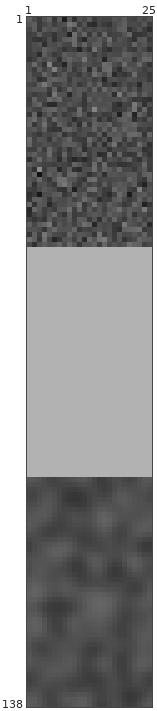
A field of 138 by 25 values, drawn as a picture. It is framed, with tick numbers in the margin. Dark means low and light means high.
It is made of 3 by 1 panels. Panel 1,1: low, fine-grained. Panel 2,1: high, flat. Panel 3,1: low, blotchy, faint in contrast.
